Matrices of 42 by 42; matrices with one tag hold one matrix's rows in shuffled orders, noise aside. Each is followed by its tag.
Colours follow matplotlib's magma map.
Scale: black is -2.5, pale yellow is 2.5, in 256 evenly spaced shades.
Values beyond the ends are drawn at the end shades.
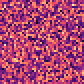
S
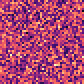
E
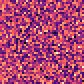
E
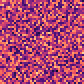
E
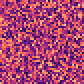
E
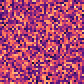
S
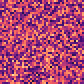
S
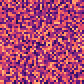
E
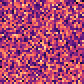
S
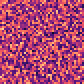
E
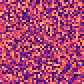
E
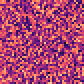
E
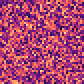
S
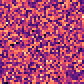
S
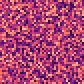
E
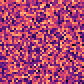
S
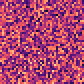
E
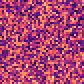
S
